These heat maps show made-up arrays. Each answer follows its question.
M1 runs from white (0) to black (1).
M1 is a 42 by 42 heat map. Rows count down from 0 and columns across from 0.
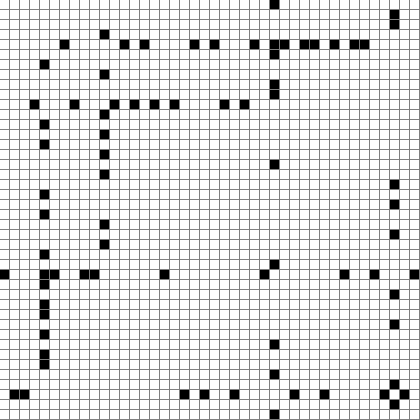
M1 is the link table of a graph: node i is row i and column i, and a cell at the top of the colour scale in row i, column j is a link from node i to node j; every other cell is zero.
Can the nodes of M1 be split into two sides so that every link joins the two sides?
yes
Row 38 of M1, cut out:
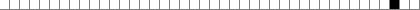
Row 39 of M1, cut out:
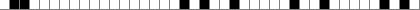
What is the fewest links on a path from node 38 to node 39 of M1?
1
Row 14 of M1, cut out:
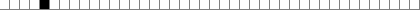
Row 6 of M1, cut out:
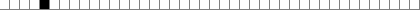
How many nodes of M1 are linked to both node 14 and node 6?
1
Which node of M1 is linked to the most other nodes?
node 4
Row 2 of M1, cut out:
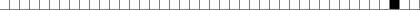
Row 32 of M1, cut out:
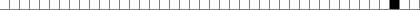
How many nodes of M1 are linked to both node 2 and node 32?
1
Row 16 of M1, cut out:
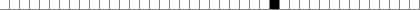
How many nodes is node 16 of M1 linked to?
1
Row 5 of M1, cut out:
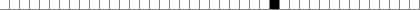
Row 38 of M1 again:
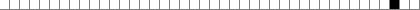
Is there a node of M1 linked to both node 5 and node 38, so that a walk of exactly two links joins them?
no
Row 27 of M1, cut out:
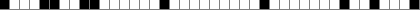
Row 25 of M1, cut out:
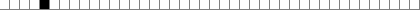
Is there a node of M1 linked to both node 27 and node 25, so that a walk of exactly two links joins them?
yes
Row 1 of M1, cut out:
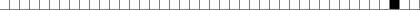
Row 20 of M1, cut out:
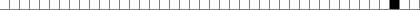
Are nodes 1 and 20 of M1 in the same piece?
yes
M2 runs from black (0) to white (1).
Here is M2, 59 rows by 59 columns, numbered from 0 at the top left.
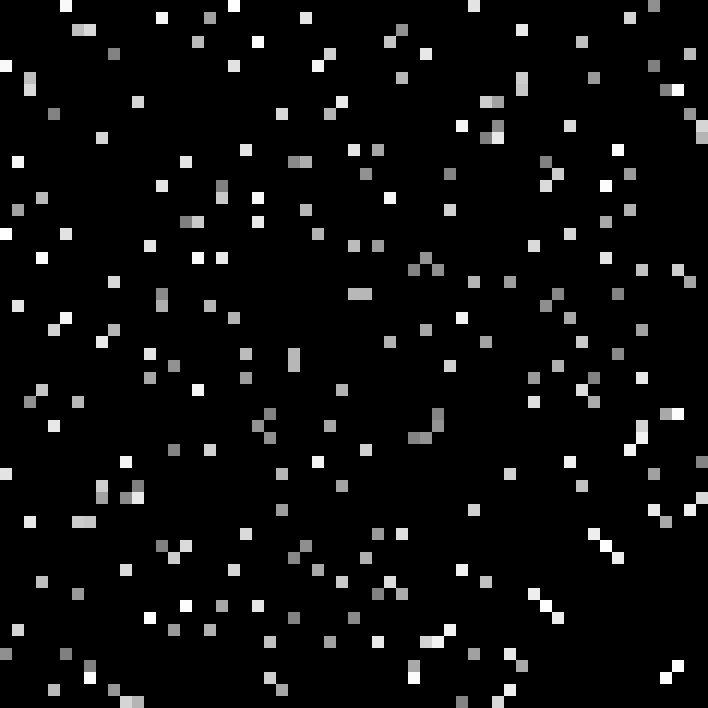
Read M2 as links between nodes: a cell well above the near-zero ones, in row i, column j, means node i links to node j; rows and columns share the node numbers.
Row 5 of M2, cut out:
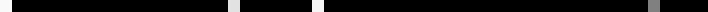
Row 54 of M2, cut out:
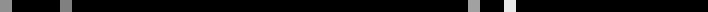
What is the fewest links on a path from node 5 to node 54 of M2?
1
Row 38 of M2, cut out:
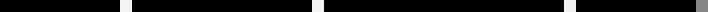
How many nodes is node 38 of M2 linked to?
4
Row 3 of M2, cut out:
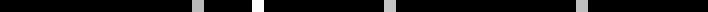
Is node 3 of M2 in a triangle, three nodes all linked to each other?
yes
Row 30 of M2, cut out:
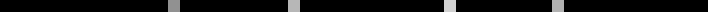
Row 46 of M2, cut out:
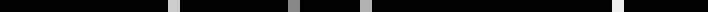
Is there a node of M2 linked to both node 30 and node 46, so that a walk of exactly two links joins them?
yes
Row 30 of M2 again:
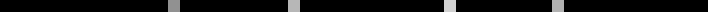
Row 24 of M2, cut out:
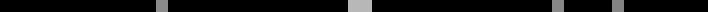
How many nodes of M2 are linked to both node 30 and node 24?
1
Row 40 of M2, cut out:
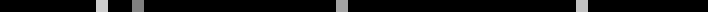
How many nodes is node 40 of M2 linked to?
4
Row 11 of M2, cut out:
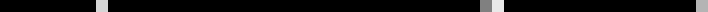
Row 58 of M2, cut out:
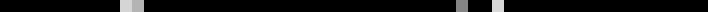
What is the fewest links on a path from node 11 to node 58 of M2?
1
